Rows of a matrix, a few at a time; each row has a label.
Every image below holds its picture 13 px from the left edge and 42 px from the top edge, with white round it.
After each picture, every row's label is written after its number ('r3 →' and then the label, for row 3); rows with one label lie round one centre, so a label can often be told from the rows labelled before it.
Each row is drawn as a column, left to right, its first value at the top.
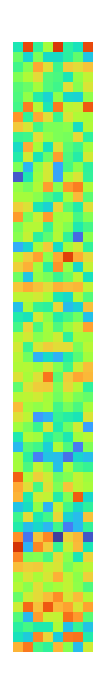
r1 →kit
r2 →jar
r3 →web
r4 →web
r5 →jar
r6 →web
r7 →web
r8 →jar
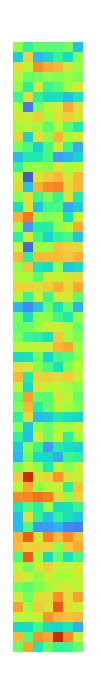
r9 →web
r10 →kit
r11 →web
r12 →web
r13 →web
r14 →web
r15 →web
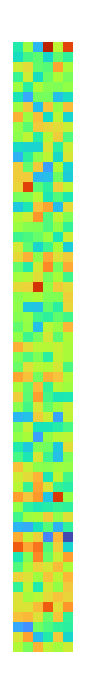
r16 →web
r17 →web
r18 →kit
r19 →jar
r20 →web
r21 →jar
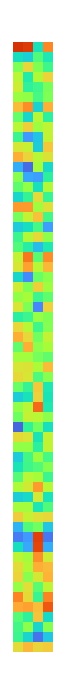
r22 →jar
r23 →jar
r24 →kit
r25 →jar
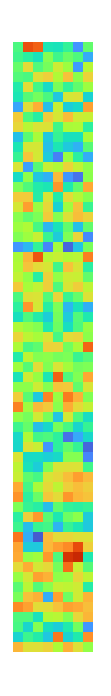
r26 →kit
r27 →jar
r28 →jar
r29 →kit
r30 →web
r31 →kit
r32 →kit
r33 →web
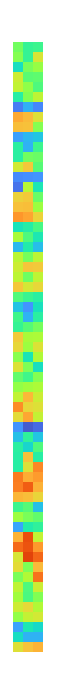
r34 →kit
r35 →kit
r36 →kit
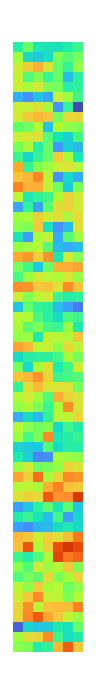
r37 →web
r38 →web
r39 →web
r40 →web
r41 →kit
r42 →kit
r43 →kit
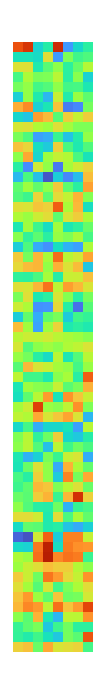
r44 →jar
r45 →jar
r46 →kit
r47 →kit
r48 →jar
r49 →kit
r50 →kit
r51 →web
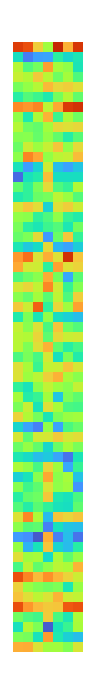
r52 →jar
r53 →jar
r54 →jar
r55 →web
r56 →jar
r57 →jar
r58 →jar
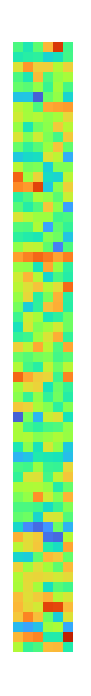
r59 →web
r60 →web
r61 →web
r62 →jar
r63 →jar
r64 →web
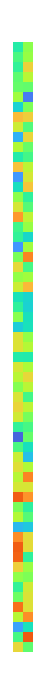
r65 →kit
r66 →web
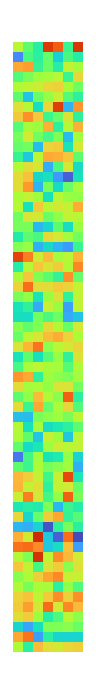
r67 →web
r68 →web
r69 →kit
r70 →jar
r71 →jar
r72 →kit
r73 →jar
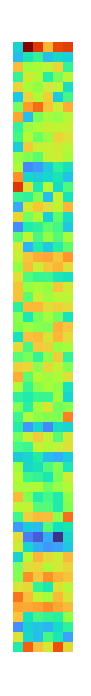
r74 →web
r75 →jar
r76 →jar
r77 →jar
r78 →jar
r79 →jar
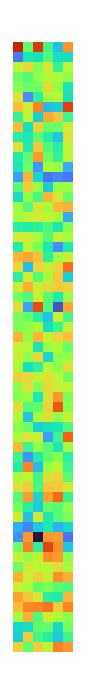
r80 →jar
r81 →web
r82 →jar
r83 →kit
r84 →kit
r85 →jar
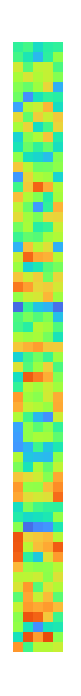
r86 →kit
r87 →web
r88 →web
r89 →web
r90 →kit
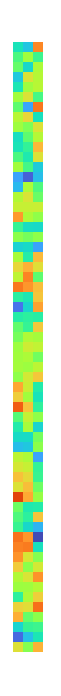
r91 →kit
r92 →kit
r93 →jar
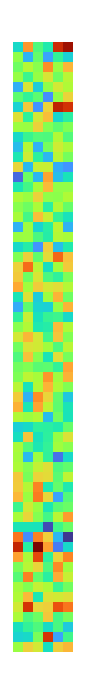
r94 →kit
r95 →jar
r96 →kit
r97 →web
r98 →jar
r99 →jar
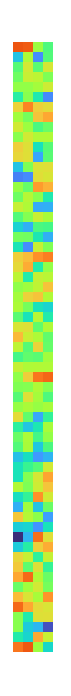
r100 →jar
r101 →jar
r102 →web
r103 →web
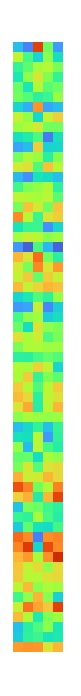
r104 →kit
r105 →kit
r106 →jar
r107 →kit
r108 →kit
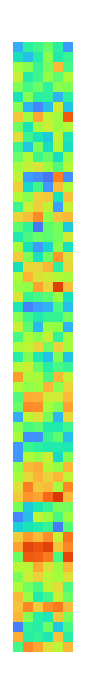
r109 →web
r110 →kit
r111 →kit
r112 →kit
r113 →web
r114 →kit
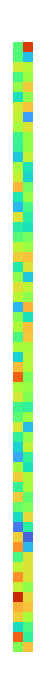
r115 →web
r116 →jar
